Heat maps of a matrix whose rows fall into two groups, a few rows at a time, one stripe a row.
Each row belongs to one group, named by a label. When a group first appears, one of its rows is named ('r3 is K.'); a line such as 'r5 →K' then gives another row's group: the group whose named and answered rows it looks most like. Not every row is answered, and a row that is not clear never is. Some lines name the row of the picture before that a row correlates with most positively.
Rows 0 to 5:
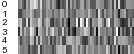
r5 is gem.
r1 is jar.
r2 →gem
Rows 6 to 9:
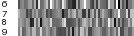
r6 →jar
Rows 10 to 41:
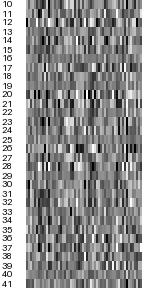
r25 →gem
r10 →gem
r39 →jar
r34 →jar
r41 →jar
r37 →jar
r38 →gem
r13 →jar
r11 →jar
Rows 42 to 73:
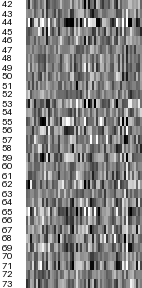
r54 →jar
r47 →jar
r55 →gem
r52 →gem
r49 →gem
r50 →jar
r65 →gem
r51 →gem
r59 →gem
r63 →jar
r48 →gem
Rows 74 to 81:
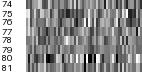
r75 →gem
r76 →gem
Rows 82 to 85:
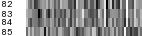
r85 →jar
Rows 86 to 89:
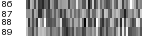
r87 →jar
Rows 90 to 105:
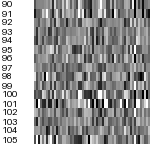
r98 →gem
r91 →jar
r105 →gem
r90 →jar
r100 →jar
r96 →jar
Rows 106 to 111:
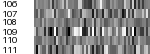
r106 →jar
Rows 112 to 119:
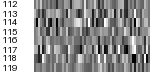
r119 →jar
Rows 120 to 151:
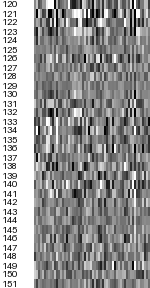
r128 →gem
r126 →gem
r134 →gem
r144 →gem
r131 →gem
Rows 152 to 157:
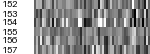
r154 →jar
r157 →gem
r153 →jar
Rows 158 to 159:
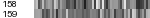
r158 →gem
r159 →jar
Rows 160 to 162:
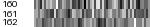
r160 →gem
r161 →gem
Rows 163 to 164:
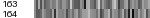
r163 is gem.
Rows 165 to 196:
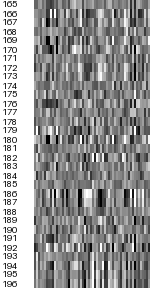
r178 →gem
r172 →jar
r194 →gem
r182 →gem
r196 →gem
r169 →jar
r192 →jar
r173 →jar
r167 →jar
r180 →jar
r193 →gem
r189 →jar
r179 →gem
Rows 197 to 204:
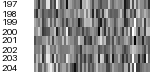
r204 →gem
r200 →jar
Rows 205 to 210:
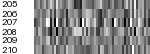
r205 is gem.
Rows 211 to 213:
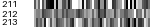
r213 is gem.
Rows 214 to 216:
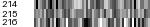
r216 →jar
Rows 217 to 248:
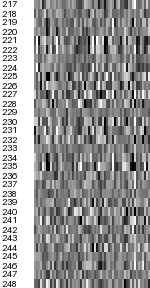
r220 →jar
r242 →jar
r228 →jar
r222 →gem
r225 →jar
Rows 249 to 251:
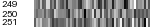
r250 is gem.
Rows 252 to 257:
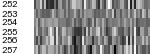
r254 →gem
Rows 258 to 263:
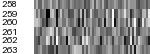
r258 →gem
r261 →gem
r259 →jar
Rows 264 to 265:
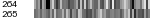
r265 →jar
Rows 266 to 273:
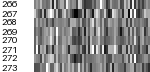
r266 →jar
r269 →gem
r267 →gem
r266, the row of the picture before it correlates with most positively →265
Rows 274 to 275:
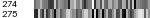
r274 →gem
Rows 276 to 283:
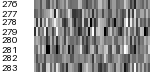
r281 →jar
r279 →gem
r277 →gem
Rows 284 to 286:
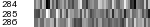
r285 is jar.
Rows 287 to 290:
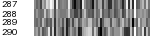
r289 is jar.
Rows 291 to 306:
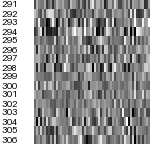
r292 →gem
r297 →jar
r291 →gem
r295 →jar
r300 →gem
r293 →jar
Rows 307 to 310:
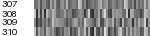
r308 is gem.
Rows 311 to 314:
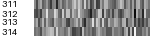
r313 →gem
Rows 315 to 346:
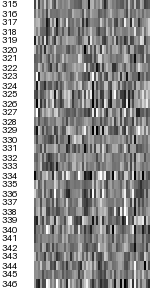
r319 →gem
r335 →gem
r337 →jar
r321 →jar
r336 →gem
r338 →jar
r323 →gem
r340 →jar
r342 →jar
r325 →gem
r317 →jar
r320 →gem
